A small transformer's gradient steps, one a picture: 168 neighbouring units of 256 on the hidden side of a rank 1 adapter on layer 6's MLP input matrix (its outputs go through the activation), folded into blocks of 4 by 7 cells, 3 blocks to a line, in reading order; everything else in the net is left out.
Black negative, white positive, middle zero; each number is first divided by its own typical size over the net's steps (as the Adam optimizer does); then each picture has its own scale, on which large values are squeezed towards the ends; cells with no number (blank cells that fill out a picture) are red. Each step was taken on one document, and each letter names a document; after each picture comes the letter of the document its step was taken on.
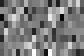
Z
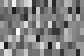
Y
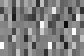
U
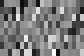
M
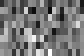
Z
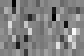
U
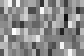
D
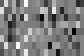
U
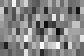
Y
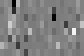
U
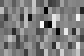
Y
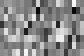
M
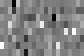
U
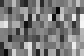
M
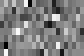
Y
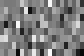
Z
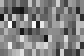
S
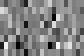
Y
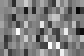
Y
